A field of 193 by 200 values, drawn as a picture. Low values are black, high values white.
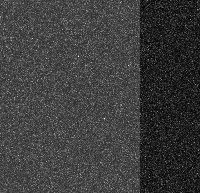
There are no regular stripes. The left part is higher, up to a seam about 70% of the way across. The values follow a bell shape.
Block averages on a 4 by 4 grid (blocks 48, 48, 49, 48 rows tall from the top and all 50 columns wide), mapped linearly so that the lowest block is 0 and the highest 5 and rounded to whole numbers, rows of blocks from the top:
5540
5540
5540
5540
